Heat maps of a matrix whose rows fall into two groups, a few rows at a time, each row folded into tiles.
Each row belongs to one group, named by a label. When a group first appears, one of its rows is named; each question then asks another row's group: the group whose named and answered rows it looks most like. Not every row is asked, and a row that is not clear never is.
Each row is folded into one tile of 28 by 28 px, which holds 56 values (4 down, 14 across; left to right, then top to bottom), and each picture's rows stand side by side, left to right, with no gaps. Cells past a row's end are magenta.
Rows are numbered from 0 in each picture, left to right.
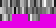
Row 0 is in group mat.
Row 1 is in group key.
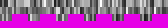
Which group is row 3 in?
key
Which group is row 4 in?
key
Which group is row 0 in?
mat
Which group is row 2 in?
mat
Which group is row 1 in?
key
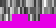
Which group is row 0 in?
mat
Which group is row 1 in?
key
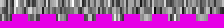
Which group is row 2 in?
key
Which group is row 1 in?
mat
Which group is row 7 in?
mat
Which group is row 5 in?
mat
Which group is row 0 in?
key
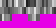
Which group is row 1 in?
mat
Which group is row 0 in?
key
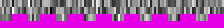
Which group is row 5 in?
mat
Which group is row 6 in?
mat
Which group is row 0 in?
key
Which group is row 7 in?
mat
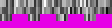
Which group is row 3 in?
key
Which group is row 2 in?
mat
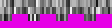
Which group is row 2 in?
key
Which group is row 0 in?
key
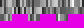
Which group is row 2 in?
key
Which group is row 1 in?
mat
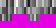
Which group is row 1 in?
mat
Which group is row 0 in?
key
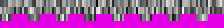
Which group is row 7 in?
mat
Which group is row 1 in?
mat
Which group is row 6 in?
key
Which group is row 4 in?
mat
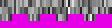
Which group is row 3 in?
mat
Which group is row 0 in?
mat
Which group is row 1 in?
mat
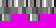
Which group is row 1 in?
key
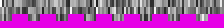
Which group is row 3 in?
key
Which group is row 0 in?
key
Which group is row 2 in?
key
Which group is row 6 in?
mat
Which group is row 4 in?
mat
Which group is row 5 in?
key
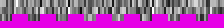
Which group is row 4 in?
mat
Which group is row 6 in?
mat
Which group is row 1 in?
key
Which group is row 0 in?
key
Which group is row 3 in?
mat
